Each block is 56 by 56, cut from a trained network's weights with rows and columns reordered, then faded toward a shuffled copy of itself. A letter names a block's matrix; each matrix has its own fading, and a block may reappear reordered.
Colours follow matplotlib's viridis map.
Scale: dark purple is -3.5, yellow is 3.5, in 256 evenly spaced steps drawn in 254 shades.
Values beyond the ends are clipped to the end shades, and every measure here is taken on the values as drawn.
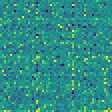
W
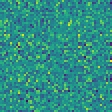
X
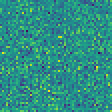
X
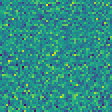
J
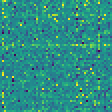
W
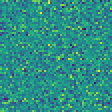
J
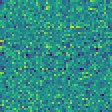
J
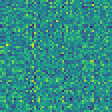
X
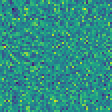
X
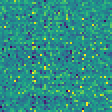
W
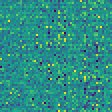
W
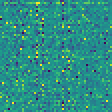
W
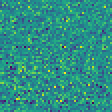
J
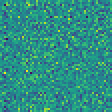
X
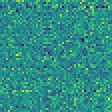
J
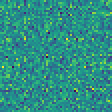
X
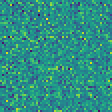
J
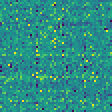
W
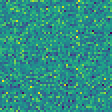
J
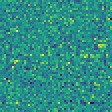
J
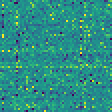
W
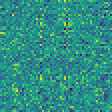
X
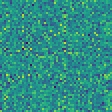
X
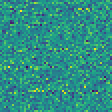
J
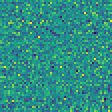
J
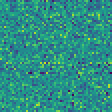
J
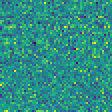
J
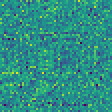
J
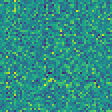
X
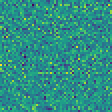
J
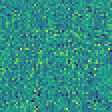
J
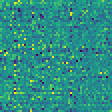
W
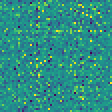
W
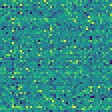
W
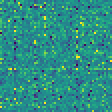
W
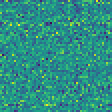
J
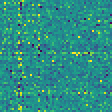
W
